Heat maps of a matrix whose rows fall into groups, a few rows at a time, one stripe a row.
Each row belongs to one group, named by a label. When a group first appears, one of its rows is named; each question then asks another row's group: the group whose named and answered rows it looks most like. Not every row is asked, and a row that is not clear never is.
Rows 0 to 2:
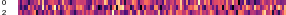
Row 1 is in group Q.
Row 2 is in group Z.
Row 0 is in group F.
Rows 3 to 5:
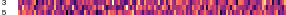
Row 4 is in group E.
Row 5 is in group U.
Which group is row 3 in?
Z
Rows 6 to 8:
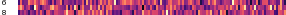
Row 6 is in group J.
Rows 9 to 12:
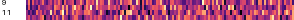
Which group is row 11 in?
Q
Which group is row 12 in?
Z
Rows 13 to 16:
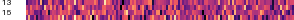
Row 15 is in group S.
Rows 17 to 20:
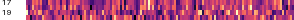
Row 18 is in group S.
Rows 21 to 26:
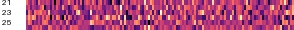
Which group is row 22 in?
Z
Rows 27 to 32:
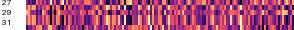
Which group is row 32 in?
J
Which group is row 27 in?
Q
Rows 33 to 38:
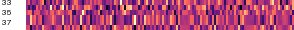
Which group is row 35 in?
U
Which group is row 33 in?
Z
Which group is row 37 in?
E
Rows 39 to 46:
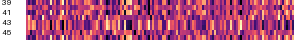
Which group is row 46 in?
Q
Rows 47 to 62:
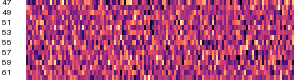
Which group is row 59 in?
J
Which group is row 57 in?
F
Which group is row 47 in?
Q
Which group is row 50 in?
E
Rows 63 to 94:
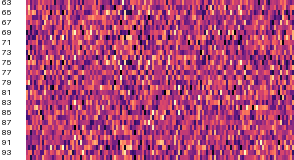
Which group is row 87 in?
S
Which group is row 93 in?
U
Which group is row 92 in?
Q
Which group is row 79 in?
F
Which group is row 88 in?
U
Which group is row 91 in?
J
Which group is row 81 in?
U
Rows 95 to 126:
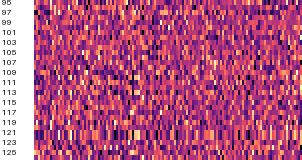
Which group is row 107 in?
F
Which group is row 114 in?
E
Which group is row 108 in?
F
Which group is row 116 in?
S
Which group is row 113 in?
Q
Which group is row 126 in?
E
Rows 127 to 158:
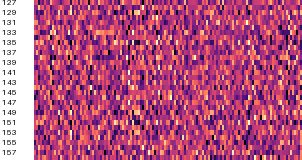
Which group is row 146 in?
J
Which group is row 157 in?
F
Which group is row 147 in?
Z
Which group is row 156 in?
E
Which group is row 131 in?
F
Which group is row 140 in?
J
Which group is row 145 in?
J
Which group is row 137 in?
U
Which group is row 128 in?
E
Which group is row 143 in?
Z
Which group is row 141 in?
Z
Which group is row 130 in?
S
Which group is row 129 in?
Q
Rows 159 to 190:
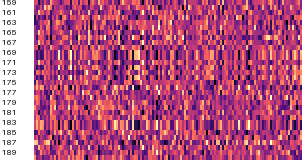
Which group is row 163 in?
J
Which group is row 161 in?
E
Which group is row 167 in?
E
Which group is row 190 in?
S
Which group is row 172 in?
Q
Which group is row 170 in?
Q
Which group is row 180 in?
S
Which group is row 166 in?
J
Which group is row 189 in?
S
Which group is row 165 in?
E
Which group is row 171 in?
E
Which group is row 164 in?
J
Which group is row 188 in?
E
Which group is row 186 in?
Z
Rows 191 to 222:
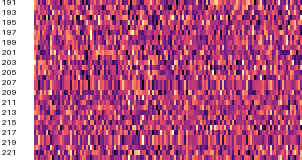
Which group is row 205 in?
U
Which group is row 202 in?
S
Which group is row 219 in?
E
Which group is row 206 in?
F
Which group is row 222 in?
Z
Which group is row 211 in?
Z
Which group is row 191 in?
F
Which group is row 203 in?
U
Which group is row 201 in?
S
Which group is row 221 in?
Q
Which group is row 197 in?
U
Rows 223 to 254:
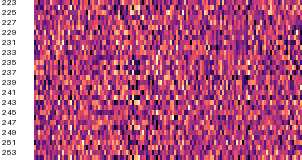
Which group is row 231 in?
J
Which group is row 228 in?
S
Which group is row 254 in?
Q
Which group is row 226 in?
E
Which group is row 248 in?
Q
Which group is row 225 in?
J
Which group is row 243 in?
Q
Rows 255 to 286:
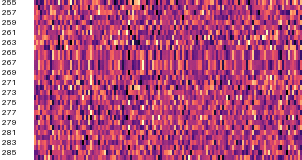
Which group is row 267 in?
E
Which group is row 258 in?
U
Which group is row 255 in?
Q
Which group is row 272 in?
Q
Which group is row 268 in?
E
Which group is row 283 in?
U
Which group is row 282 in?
S
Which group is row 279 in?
E
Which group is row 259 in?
Z
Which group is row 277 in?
U
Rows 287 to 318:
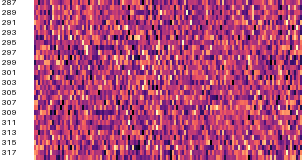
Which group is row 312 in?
S
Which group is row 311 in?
Z
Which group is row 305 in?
S
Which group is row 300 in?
E
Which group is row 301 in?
Z
